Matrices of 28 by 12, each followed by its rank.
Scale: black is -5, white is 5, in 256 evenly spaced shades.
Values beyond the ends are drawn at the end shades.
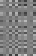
one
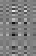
one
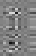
two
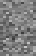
full rank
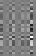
one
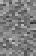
full rank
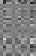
two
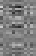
two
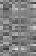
two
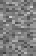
full rank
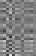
two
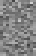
full rank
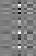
one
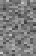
full rank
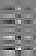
one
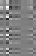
one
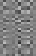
two
